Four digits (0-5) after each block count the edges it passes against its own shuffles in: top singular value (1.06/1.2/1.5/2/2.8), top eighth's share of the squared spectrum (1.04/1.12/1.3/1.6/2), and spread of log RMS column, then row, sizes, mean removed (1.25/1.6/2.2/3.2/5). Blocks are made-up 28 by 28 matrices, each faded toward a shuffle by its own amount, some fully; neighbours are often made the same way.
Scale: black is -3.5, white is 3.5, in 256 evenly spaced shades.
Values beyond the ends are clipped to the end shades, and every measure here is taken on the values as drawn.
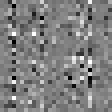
2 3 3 0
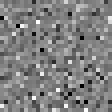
0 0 0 0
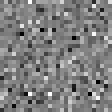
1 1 0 0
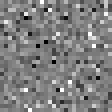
0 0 0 0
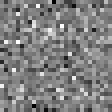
0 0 0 0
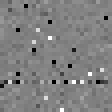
2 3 0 0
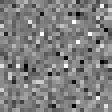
0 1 0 0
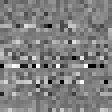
2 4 0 3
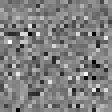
1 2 0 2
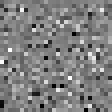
0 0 0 1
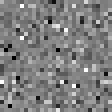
0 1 0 0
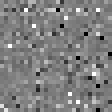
2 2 0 0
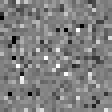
1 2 0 0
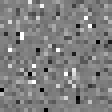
0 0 0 0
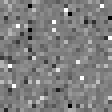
1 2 0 0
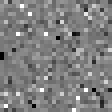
1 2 0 0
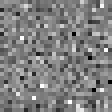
1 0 0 0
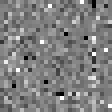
1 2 0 0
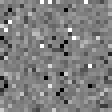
0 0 0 0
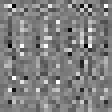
4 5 3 2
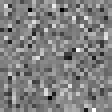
2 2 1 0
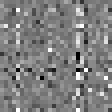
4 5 2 2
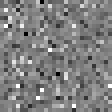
2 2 1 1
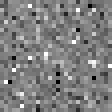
1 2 1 0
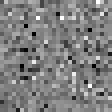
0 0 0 0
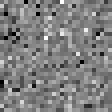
0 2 0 1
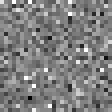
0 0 0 0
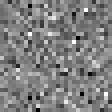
0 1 0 0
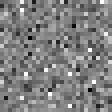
0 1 0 0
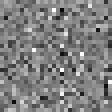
1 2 1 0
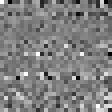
2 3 1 3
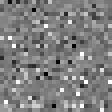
2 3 0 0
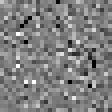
2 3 1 0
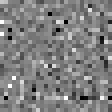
2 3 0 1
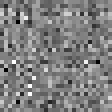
3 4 1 2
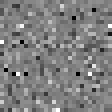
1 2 0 1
